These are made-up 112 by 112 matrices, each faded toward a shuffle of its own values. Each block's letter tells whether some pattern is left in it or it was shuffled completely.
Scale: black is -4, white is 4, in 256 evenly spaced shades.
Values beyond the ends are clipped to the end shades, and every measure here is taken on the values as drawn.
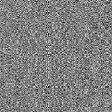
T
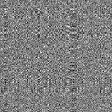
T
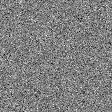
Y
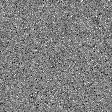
Y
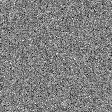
Y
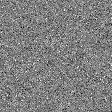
Y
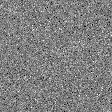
Y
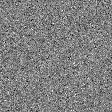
Y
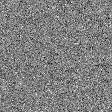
Y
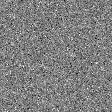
Y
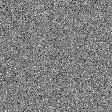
Y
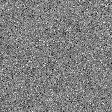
Y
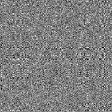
T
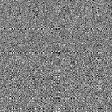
T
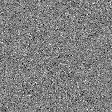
Y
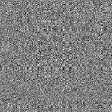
T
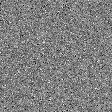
Y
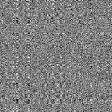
T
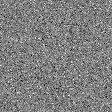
Y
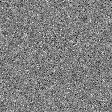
Y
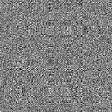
T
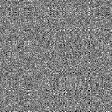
T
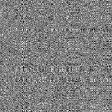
T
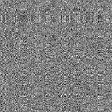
T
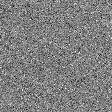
Y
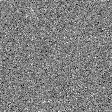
Y
